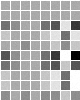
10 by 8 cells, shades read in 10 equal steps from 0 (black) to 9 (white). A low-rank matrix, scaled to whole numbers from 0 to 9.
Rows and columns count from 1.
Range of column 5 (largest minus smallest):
3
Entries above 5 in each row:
8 8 3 7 6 3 3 7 7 3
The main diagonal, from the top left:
6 6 6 6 6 2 7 9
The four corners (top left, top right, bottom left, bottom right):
6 6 5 5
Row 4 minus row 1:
1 0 0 0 1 2 -2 2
